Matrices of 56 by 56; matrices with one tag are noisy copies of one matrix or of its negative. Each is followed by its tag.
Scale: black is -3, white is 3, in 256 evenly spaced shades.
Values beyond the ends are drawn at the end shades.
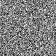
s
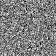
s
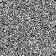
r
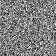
s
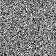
s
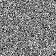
r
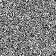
r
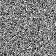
s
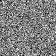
r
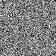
r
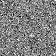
r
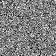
r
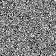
r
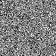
r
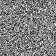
s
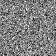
s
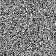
s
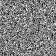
s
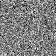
s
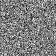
s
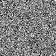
r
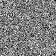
r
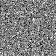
s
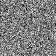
s
